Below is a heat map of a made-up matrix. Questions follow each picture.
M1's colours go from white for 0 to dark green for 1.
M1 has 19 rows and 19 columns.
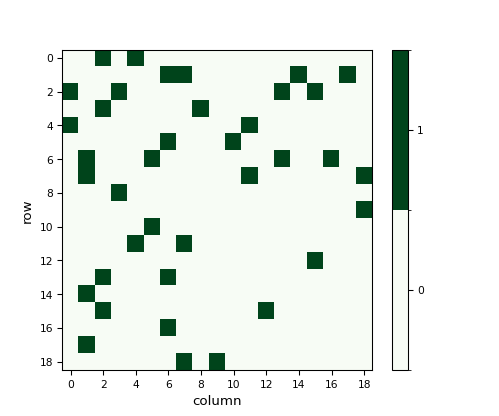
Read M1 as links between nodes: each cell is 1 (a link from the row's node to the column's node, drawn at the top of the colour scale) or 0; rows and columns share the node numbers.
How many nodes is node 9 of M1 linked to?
1
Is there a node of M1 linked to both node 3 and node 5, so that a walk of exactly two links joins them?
no
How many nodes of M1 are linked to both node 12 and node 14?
0
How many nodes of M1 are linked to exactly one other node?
7
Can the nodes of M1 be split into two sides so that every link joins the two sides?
yes
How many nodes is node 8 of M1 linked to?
1
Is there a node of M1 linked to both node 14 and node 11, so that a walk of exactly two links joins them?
no
